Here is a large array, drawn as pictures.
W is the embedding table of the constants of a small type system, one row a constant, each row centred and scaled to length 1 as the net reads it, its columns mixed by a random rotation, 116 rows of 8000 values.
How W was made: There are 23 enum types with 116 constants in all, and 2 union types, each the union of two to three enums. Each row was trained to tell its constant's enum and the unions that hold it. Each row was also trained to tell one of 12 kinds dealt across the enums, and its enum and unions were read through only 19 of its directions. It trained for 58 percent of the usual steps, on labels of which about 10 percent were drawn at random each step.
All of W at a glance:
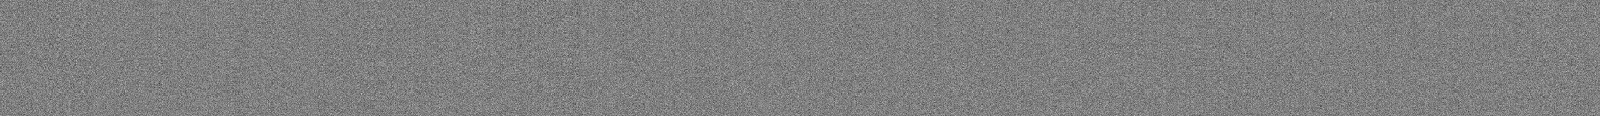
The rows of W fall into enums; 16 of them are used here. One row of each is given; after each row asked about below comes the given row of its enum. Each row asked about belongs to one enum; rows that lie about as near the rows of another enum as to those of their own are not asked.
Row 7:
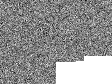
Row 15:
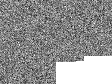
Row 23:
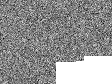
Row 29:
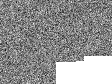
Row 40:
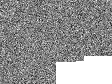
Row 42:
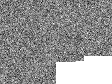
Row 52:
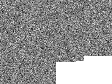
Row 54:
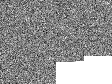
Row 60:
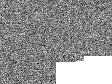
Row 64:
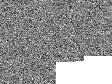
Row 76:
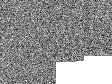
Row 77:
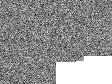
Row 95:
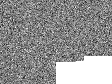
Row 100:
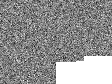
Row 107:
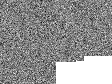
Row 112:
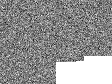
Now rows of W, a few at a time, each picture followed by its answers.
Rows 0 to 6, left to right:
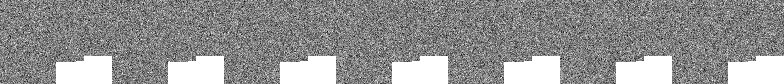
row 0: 76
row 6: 15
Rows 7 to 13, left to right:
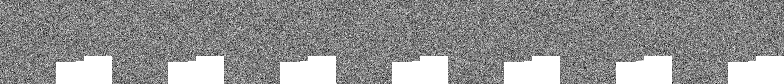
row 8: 52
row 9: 15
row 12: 7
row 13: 60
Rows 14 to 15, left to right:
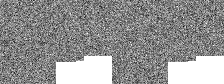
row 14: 7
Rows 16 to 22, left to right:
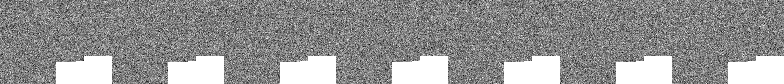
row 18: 100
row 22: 76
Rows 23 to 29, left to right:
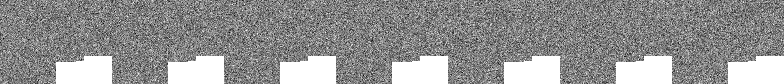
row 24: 54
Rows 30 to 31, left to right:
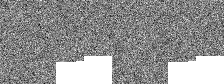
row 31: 52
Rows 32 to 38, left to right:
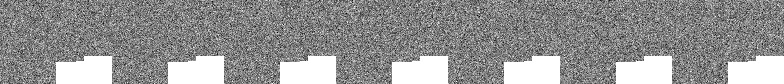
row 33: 7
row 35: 54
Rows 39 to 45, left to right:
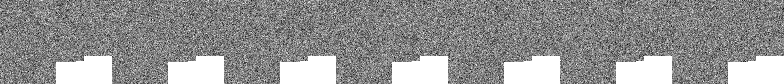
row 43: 76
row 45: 54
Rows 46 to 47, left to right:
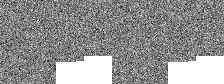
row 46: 107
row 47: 107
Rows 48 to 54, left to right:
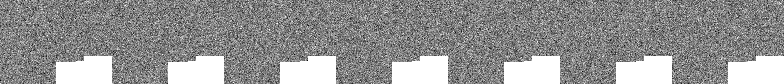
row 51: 77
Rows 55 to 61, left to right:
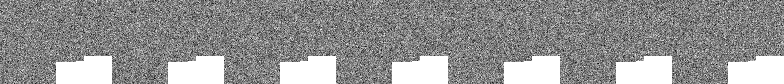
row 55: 40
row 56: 95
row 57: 52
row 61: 100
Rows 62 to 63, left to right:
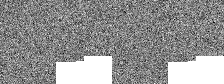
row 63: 60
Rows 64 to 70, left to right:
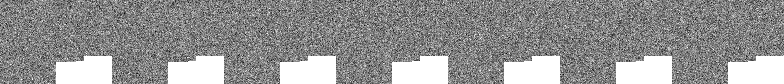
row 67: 40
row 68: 52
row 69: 15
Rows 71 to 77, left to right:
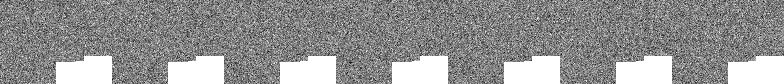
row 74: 60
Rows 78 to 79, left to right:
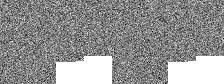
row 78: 7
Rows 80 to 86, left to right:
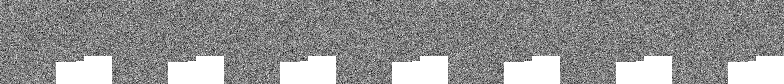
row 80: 29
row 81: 40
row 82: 15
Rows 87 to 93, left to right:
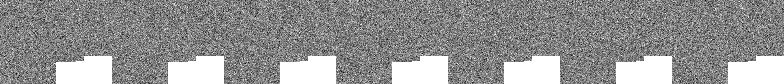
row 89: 15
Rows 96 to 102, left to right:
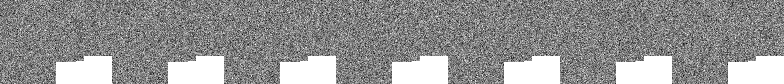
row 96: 64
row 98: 7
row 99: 76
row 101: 40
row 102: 100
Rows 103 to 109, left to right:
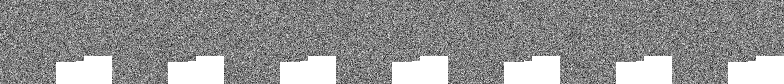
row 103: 54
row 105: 100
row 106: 100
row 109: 54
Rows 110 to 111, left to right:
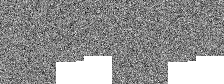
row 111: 40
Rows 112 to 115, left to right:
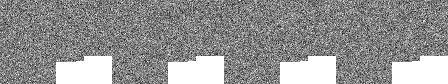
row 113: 52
